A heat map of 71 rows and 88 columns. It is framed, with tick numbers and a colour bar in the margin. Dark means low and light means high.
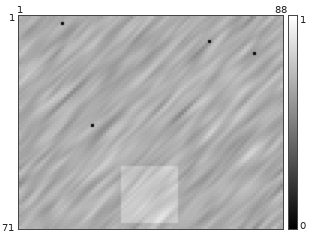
Overall the values sit about 70% of the way up the scale. In the bottom middle lies a patch that is higher than the rest. Four lone cells stand out, each far lower than its neighbours. The ninth with the highest average is the bottom middle.
